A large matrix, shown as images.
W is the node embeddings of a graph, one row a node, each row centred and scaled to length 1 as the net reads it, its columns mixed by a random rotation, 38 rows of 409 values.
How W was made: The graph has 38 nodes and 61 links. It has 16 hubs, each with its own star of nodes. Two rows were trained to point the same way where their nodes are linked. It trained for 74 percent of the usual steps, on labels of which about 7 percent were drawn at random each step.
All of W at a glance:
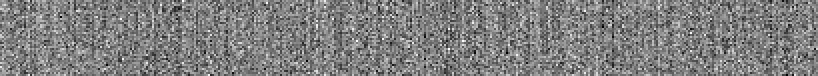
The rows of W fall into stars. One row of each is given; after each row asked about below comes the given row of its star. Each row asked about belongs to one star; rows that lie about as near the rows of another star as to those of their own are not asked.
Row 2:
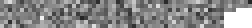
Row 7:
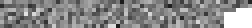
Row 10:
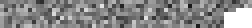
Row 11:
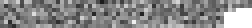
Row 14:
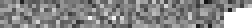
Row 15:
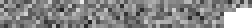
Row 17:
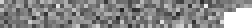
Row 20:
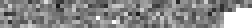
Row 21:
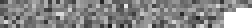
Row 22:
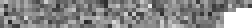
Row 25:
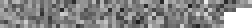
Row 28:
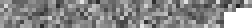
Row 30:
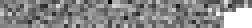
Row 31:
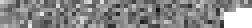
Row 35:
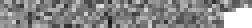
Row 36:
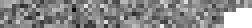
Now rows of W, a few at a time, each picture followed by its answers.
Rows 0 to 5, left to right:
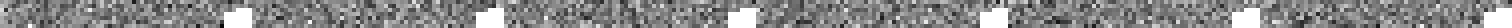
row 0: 31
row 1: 14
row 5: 36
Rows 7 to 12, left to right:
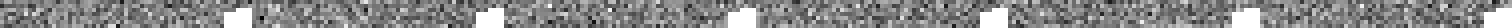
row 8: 10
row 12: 35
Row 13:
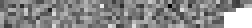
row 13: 7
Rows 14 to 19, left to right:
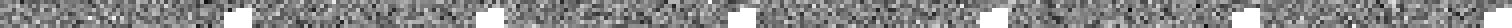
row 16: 20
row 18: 22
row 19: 2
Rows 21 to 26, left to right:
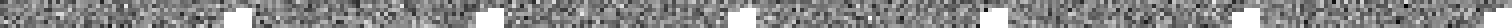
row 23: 15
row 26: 25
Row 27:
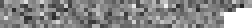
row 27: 14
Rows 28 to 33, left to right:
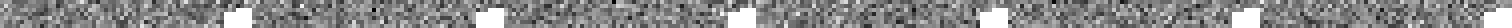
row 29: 22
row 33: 17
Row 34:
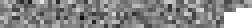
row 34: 20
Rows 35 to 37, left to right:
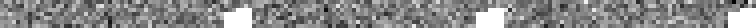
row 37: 28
